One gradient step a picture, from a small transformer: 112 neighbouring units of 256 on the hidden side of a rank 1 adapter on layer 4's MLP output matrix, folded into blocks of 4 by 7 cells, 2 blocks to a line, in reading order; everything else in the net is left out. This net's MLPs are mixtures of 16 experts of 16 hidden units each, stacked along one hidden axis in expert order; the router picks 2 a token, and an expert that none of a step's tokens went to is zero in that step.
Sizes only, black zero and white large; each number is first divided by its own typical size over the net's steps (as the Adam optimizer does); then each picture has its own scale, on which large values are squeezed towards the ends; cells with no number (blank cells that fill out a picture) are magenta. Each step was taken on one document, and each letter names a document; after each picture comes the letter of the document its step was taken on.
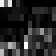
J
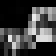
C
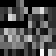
C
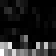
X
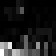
X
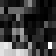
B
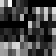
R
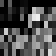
C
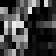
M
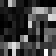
R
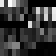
R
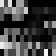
R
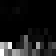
X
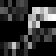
R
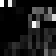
J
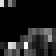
X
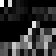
J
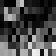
B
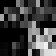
C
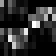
J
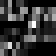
R
